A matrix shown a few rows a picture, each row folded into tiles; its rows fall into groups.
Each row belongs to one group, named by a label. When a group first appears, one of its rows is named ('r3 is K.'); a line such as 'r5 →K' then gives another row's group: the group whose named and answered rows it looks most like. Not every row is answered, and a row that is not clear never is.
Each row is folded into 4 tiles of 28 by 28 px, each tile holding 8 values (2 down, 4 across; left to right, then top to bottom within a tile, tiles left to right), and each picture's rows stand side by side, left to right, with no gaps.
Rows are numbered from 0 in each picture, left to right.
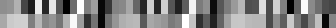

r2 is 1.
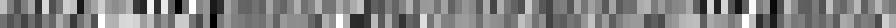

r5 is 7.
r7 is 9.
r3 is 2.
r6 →1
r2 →9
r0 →9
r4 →1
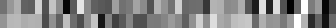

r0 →1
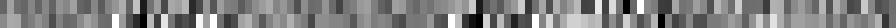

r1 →2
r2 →7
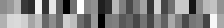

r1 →9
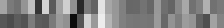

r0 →9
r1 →9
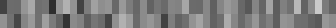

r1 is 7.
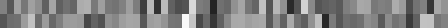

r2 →1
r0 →7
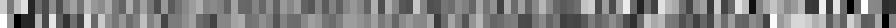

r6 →9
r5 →9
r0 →2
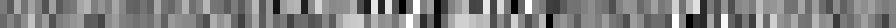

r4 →1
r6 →2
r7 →7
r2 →9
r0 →7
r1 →9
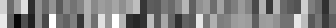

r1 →2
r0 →2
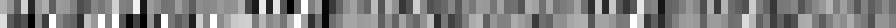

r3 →1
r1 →2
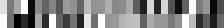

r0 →2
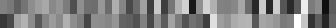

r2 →1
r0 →7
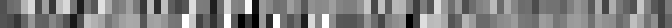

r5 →1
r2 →2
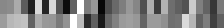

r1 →1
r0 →1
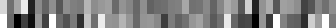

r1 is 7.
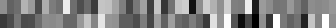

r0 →9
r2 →2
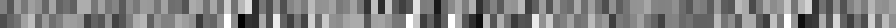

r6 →9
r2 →2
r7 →2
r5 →7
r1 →7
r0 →7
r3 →1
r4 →2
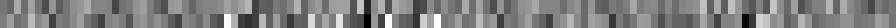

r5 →7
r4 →7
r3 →2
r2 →2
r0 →7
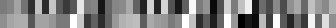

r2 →2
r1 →1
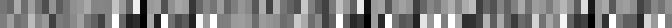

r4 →2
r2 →1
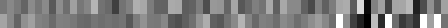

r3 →2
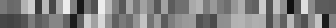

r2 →1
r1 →7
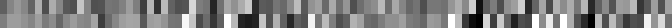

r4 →2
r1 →1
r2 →2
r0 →1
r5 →2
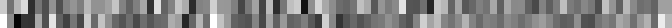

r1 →9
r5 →9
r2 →9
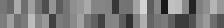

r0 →7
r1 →9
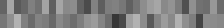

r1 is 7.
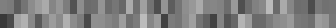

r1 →7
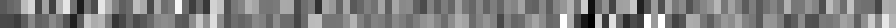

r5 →2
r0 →9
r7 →9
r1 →9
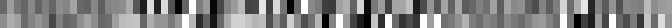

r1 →1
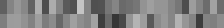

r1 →7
